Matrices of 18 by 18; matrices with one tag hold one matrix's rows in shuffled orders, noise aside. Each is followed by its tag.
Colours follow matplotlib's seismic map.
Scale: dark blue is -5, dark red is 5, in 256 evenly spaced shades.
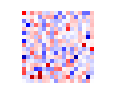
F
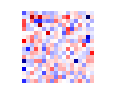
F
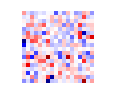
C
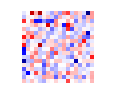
F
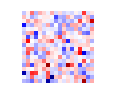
C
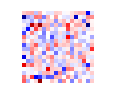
F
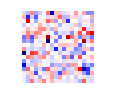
C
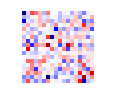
C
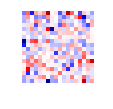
C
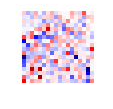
F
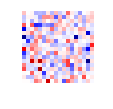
F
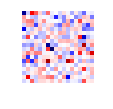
C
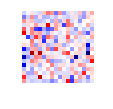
F
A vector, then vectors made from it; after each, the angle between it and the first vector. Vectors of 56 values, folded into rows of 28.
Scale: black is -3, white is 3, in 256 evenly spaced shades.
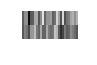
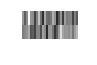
nearly opposite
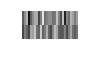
nearly parallel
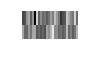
orthogonal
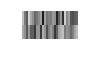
nearly opposite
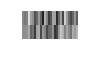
nearly opposite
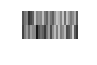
partly aligned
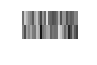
orthogonal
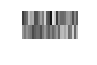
partly opposed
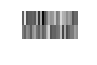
orthogonal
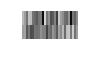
partly opposed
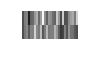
nearly parallel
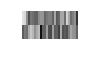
orthogonal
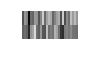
nearly parallel
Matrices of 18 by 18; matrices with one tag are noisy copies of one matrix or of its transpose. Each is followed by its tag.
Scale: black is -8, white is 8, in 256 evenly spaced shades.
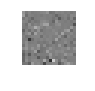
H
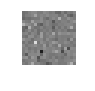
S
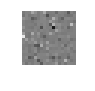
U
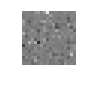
U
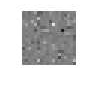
S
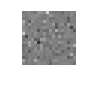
U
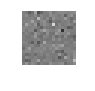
S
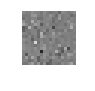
S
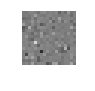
S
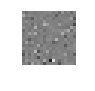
H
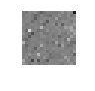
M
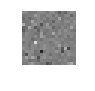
S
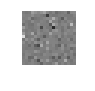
U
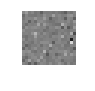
H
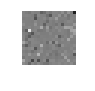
M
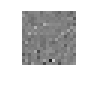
H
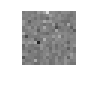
U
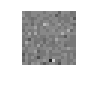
H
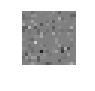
S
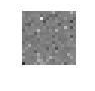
M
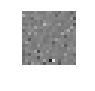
H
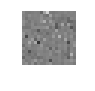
U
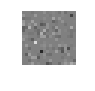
S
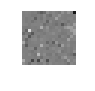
M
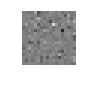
S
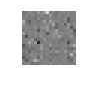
U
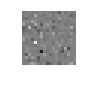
S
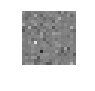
S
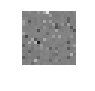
U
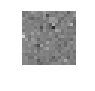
U
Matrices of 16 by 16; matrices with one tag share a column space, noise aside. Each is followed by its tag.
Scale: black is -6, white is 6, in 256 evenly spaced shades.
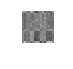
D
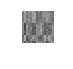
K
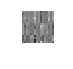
K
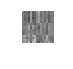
K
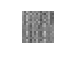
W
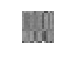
D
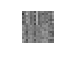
W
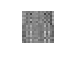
W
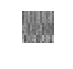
K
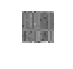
D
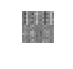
W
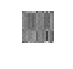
D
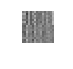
W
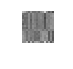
D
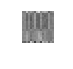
D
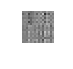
W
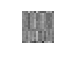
D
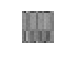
D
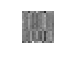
D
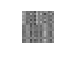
W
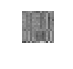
D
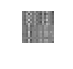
W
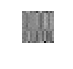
D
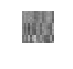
K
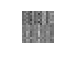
W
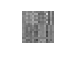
W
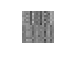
W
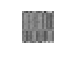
D
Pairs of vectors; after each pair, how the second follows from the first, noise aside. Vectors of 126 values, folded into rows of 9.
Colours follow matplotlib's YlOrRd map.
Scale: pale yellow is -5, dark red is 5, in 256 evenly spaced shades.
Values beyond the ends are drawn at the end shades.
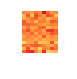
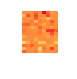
partly zeroed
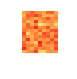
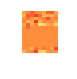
partly zeroed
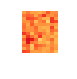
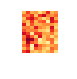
scaled up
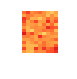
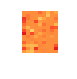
partly zeroed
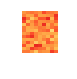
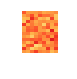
negated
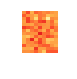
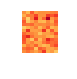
negated
